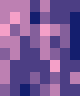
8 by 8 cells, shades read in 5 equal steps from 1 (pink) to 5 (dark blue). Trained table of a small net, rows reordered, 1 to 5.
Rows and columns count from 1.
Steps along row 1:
same same up down up same same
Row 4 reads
2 2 4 3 2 4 3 5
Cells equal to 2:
17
